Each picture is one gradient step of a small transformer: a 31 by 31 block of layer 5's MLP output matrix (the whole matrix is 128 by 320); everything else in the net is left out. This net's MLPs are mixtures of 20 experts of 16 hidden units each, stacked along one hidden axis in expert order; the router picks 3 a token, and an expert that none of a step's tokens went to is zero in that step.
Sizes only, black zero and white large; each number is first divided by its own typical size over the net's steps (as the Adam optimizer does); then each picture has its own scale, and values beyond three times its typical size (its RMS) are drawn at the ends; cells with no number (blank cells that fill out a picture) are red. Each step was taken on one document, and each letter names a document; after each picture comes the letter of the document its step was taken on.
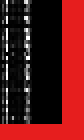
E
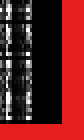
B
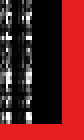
B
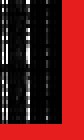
E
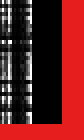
B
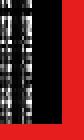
B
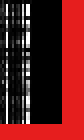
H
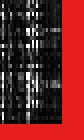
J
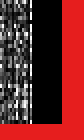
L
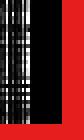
H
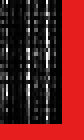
E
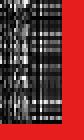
L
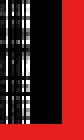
H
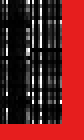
E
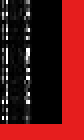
E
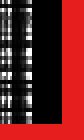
B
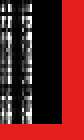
B
